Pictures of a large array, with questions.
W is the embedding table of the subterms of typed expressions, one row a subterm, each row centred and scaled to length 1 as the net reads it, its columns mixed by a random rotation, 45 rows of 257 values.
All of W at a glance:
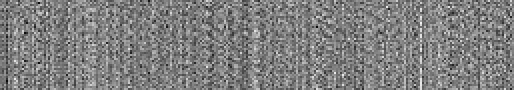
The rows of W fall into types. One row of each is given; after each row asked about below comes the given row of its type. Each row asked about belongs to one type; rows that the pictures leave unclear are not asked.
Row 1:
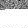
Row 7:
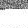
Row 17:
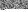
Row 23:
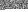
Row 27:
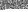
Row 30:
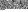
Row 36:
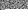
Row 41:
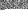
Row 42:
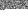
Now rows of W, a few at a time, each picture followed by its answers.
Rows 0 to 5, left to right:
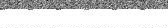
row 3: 27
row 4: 42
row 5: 41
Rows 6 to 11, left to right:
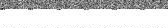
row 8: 17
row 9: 36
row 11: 42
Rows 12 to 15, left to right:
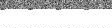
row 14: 1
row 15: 1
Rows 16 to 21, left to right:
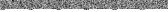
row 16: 30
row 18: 17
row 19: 7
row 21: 36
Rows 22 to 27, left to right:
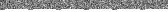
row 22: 41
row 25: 41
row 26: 23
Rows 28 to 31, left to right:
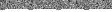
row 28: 41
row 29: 7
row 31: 1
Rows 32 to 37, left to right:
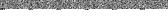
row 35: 17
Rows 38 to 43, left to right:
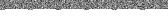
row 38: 23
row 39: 36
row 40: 1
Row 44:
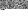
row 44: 17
